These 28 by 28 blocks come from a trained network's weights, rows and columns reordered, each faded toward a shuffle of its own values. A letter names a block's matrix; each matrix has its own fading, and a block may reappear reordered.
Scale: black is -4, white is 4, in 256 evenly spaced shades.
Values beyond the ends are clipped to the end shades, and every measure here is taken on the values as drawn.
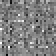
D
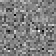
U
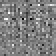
D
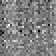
D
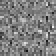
U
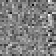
U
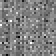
D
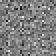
U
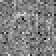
D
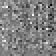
D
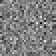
U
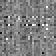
D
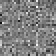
U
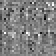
D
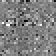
D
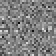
U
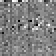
D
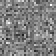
U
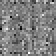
D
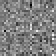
U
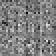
D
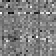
D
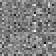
U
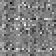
D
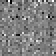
D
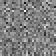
U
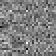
U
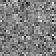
U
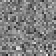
U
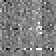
D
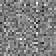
U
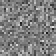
U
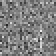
U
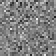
U
